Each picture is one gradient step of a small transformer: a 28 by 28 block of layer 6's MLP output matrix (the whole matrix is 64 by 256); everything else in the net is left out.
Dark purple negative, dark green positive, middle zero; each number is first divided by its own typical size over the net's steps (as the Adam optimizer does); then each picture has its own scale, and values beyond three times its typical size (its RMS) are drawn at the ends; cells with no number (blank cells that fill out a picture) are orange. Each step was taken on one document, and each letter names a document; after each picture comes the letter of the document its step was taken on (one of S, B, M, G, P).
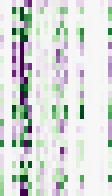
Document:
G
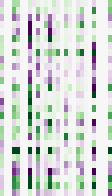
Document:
G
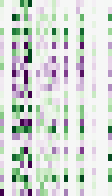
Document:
G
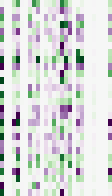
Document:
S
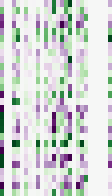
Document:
S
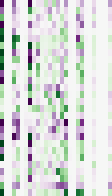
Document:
S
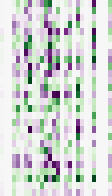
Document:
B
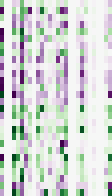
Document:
G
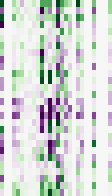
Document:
B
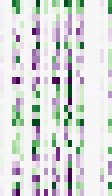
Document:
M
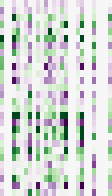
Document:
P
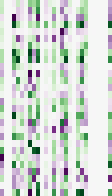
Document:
S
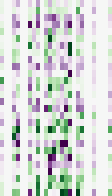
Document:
S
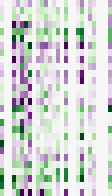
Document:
G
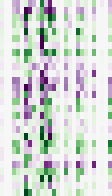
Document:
B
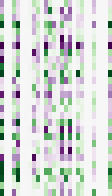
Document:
S
